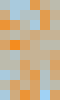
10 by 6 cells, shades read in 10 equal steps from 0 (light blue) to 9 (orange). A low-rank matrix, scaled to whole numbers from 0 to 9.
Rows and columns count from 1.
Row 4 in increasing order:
3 4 4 4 4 5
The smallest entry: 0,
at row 10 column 5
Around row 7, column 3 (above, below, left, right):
4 5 3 4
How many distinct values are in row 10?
5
